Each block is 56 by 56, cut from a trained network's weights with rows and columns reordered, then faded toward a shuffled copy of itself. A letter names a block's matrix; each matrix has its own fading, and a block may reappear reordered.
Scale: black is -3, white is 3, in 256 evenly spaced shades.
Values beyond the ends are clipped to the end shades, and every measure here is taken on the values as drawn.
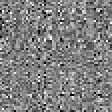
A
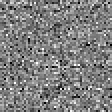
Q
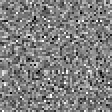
Q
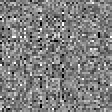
A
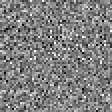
Q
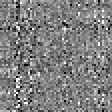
A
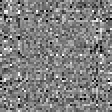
A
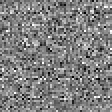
Q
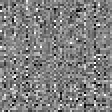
A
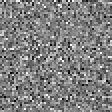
Q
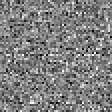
Q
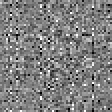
A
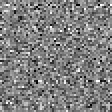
Q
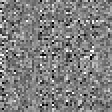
A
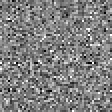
Q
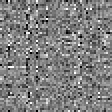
A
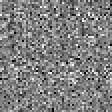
Q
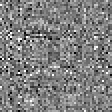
A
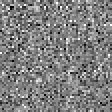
Q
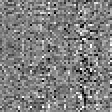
A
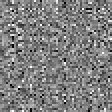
A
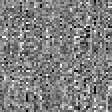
A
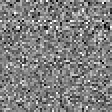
Q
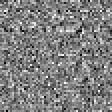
Q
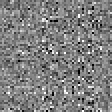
A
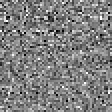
Q
